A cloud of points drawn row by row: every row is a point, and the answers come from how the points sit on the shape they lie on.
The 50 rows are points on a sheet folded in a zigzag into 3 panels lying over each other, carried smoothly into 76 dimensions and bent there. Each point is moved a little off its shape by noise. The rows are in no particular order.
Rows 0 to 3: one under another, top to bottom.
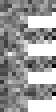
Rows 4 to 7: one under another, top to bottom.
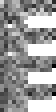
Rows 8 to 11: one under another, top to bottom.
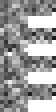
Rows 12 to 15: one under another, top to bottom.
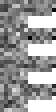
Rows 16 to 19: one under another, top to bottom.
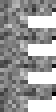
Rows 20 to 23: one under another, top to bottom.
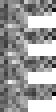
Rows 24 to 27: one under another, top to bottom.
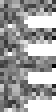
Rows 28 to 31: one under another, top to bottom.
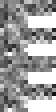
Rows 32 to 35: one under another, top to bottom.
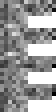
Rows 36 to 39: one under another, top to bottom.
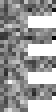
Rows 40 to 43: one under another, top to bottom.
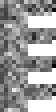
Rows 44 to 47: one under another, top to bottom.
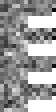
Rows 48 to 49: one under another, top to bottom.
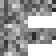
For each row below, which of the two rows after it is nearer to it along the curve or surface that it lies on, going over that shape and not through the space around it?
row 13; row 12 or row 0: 12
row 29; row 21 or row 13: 21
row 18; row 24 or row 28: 28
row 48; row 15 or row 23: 15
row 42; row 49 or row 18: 18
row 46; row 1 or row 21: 21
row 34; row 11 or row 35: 35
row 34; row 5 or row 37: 37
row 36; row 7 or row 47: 47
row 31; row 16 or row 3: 3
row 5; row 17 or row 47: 47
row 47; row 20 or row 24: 24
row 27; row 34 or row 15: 15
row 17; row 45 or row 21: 21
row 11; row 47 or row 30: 47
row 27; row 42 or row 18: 18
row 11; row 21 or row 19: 21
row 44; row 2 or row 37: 37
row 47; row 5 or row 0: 5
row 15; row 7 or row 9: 9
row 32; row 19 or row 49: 19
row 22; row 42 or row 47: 47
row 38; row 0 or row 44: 0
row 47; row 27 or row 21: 27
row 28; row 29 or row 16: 29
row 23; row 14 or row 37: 14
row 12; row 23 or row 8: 23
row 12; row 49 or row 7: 7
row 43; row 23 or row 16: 16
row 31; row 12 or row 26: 12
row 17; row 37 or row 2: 37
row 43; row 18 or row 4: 4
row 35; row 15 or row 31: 31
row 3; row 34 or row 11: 11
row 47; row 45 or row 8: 8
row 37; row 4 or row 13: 13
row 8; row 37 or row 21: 21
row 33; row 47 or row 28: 47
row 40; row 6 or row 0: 6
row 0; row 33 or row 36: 33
